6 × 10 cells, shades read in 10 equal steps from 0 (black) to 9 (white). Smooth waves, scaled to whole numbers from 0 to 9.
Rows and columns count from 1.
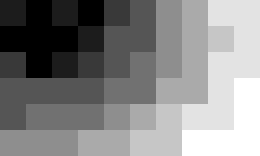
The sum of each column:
14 12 14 16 23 27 35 41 48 51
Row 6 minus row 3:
3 5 4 4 3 3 2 3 1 1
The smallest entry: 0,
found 6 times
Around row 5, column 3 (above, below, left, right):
3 5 4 4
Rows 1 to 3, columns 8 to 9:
6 8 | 6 7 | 6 8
